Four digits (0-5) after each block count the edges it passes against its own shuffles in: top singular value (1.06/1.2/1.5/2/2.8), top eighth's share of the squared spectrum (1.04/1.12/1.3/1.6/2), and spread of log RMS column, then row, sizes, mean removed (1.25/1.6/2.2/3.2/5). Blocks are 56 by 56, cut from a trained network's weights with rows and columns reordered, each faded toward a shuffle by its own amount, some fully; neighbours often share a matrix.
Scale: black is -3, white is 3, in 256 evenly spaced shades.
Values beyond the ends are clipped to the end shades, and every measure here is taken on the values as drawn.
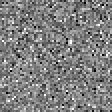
2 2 0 0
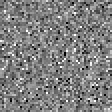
2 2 0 1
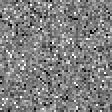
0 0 0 0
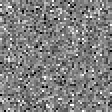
1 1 0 0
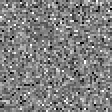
1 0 0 0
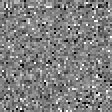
3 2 0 0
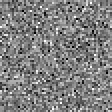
2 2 0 0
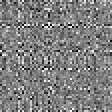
4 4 2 3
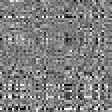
4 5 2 3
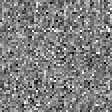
3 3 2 1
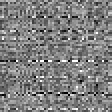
4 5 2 3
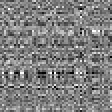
4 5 2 2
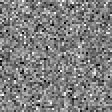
0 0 0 0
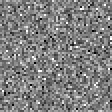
0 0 0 0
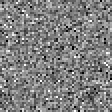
1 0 0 0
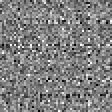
3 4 1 2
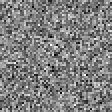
0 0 0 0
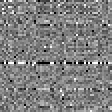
4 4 0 3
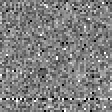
3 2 0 2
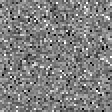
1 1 0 0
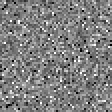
1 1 0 0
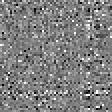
4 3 1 2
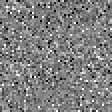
2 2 0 0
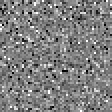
3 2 1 1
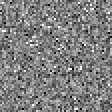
0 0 0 0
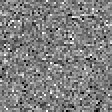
2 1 0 0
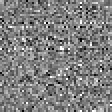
3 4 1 2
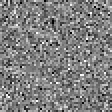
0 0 0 0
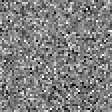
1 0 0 0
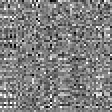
4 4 2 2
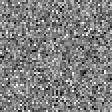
2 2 0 0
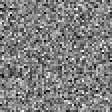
3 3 1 0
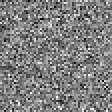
3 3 0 1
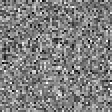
3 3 0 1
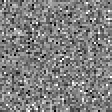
1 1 0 0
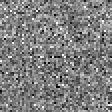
2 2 0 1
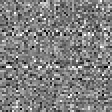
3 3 1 2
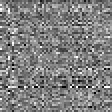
4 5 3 2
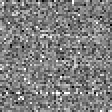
3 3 0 1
